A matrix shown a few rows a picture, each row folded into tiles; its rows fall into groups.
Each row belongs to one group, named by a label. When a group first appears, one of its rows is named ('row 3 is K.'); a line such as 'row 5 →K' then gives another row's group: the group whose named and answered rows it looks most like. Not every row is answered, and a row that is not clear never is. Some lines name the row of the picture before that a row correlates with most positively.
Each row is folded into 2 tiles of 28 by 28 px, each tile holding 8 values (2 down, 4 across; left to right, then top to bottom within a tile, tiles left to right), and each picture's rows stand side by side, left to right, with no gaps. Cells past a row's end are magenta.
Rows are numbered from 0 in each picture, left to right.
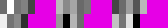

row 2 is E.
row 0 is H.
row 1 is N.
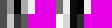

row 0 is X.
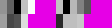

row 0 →X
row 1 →N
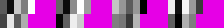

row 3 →N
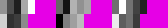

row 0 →X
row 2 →H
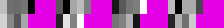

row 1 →N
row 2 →E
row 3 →N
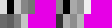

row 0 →N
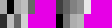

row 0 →N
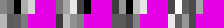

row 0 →X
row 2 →X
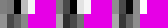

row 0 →X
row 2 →X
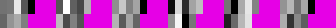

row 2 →H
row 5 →H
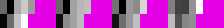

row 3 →X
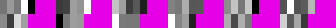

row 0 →H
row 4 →H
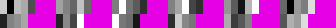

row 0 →N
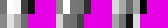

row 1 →H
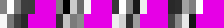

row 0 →H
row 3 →E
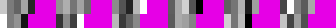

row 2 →X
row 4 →E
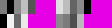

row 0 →N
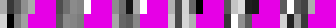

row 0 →X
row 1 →E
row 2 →X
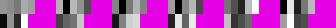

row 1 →N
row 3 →N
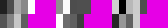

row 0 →E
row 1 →H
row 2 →N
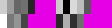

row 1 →N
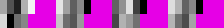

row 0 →X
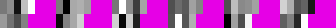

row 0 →X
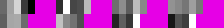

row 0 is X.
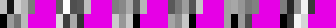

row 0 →N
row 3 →E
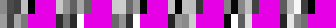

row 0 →H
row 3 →N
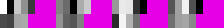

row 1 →X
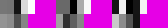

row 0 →X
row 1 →X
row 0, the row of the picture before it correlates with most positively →1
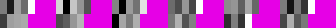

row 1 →N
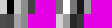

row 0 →N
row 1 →H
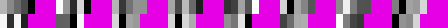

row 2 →X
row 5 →N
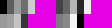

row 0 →E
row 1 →E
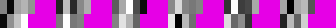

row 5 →N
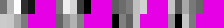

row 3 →N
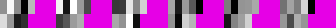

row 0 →H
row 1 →N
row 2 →E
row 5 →H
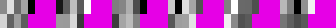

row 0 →H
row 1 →E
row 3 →N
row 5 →X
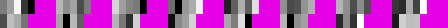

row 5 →X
